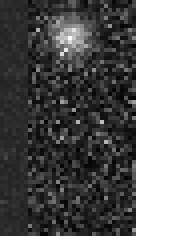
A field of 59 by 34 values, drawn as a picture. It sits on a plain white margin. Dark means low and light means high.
The top middle is the ninth with the highest average. On average the colour sits 20% of the way up the scale. A single bump stands in the top middle. Most values sit low, with a long tail of high ones. The left part is calmer, up to a seam about 20% of the way across.
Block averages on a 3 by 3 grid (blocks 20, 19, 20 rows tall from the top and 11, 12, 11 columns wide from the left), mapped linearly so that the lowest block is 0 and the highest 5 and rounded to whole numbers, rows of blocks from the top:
0 5 1 | 0 0 0 | 0 0 0
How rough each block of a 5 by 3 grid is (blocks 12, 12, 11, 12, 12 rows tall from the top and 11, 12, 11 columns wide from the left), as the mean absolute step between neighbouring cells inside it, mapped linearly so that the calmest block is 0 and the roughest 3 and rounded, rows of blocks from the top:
022 / 032 / 033 / 023 / 022
